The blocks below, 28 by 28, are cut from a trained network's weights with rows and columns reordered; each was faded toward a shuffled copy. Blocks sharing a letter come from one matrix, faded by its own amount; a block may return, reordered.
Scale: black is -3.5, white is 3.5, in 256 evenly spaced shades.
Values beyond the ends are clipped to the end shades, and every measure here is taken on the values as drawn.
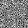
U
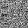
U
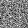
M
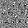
U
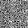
U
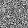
M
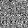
U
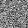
M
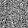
U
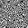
U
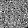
U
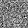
M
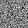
U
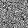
M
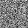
M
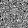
M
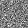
M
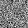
M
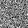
M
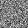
M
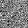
M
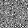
U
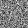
M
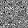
U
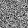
M
